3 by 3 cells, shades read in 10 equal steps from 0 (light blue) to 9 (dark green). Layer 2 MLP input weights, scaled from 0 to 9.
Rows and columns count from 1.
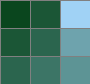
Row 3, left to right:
7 6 4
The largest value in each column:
9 8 4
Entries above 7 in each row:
2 1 0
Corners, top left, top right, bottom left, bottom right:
9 0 7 4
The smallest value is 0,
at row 1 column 3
